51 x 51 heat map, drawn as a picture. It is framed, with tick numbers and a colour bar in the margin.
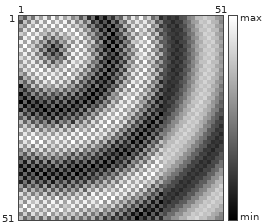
Mirror symmetry: none. Rings: centred on the top left. Seam: vertical, 70% of the way across, the right part calmer. Ninth with the highest average: top left. Slope: none.
